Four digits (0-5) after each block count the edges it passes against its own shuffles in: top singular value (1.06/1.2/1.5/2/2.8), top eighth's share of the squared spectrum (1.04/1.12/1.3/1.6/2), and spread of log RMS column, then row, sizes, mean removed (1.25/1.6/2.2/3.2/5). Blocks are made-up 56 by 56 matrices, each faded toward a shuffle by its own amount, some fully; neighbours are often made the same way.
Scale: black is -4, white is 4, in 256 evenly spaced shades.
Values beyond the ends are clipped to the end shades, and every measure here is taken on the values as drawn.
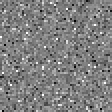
0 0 0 0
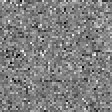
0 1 0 2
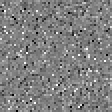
0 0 0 0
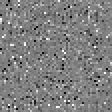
2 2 0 0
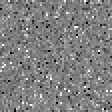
1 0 0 0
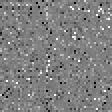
2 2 1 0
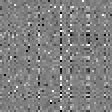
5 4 3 2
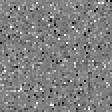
1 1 0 0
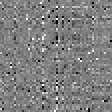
4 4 2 2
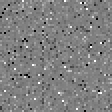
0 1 0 0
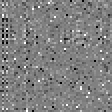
4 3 1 1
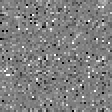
3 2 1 0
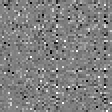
4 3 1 1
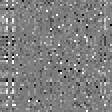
4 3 2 1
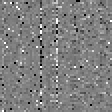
4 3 1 0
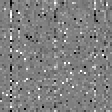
4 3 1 1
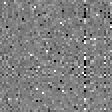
4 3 1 1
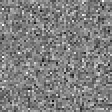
0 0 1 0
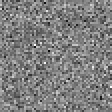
2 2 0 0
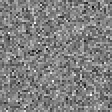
0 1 0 0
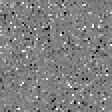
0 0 0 1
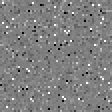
0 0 0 0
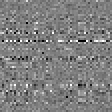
4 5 2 3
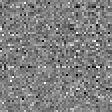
4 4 2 2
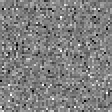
3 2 0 1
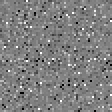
2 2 0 1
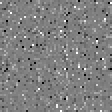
3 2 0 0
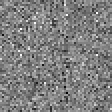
0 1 2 0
